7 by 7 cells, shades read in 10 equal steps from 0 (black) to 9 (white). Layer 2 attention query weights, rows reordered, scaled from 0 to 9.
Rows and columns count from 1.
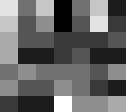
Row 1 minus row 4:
2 3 6 -2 1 6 0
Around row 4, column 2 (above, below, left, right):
3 5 6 1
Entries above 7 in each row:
1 1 0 0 0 0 1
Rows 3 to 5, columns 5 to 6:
2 2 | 3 1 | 4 3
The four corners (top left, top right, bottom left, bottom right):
8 1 2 6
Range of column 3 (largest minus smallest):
6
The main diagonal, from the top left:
8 3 3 2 4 2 6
